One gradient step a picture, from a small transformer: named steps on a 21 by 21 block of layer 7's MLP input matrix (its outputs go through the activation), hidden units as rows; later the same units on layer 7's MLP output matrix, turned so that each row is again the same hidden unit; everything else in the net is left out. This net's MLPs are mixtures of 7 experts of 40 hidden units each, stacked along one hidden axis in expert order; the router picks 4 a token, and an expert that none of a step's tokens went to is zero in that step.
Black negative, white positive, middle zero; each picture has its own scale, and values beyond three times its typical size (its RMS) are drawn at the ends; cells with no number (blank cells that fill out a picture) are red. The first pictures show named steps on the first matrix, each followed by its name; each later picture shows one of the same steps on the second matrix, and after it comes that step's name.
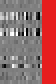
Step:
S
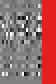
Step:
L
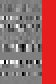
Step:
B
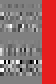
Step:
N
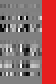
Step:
N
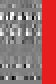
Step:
L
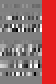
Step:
N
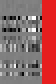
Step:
B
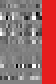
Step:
L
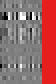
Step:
S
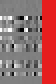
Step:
B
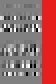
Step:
N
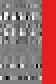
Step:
L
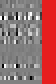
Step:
L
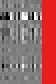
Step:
S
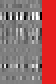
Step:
S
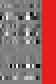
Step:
L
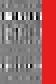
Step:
S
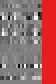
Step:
L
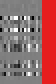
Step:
B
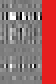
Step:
S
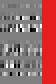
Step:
N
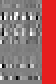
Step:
L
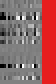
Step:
L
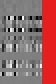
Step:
B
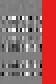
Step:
B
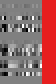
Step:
N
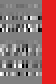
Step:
N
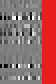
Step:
L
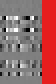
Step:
B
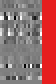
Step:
L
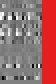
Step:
L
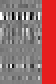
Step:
S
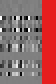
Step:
B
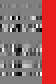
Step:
N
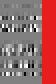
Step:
N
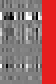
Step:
S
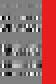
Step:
N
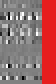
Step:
L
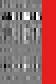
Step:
S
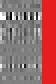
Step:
S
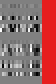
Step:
N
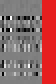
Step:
B
